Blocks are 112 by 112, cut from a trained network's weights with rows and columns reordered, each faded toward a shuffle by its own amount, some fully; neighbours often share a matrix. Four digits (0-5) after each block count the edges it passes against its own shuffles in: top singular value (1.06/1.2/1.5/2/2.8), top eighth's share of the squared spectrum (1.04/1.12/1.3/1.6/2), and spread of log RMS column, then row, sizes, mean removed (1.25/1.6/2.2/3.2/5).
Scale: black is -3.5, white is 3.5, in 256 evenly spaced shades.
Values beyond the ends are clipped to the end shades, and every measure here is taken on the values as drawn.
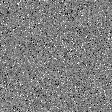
0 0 0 0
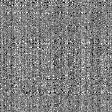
4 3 0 3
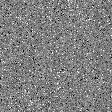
0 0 0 0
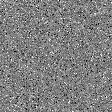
0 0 0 0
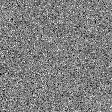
1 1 0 0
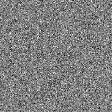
3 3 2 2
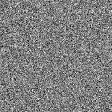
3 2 1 0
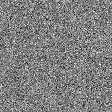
1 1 0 0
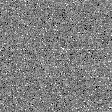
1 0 0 0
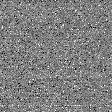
2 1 1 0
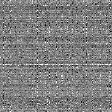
4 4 4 1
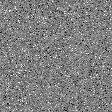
0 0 0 0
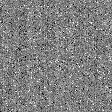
2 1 0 1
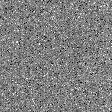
1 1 0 0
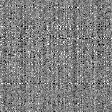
4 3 0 3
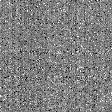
3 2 0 2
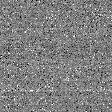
2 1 1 0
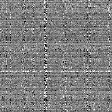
4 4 4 1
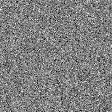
2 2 1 1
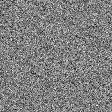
1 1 0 0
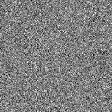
3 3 2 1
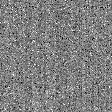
2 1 0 1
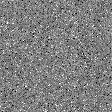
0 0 0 0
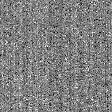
3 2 0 2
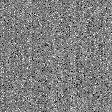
2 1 0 1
